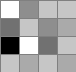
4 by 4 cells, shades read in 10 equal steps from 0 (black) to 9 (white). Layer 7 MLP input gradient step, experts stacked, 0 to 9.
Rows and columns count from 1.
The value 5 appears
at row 1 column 2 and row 2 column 3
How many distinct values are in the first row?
3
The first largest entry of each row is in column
1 2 2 1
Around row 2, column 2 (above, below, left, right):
5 9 4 5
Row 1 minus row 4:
2 -1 0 1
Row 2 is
4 7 5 6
